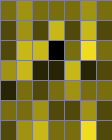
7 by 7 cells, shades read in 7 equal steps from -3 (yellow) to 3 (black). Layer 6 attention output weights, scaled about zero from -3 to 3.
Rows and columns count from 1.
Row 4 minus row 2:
-2 -1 1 4 -3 4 0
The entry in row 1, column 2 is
-1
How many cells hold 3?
1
